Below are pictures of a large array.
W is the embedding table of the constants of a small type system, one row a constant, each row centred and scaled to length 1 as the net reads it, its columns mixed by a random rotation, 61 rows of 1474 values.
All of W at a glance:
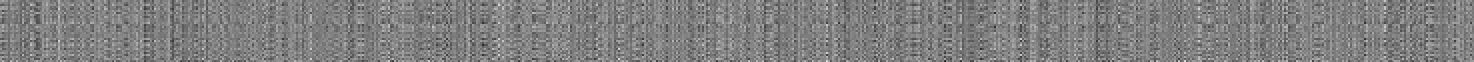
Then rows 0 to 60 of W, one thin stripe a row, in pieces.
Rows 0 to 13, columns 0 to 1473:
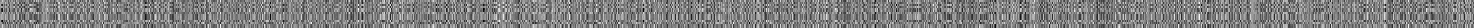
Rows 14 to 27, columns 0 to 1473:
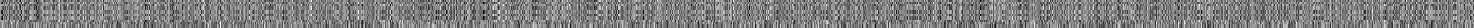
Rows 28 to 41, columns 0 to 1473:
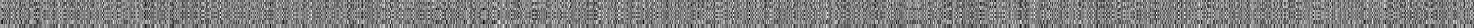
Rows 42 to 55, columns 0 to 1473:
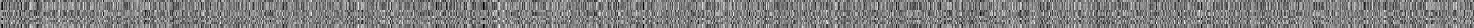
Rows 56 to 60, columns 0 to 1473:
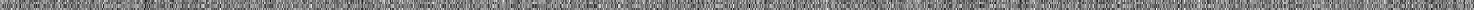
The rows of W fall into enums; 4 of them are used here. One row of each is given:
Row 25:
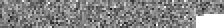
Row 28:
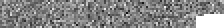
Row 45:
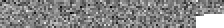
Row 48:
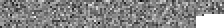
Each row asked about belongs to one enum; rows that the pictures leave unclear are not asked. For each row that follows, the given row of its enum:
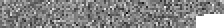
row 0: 28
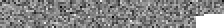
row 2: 45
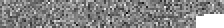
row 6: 28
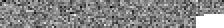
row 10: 45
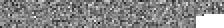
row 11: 48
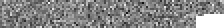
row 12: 28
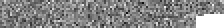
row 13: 28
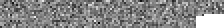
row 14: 48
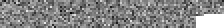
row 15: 45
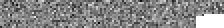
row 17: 48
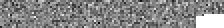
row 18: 48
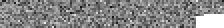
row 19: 45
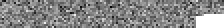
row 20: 45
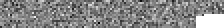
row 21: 48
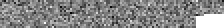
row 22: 45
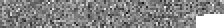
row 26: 28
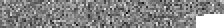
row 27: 28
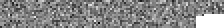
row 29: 48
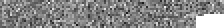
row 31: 28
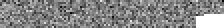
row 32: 45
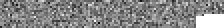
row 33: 48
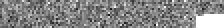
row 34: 25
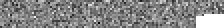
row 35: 48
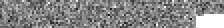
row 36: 25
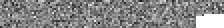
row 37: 48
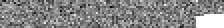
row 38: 45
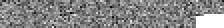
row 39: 45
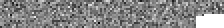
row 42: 48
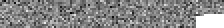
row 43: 45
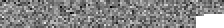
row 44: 45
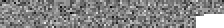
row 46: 45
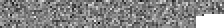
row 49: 48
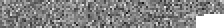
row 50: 28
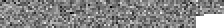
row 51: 45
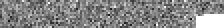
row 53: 25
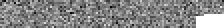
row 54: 45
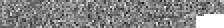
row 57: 28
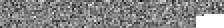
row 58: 48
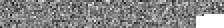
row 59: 48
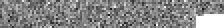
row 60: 25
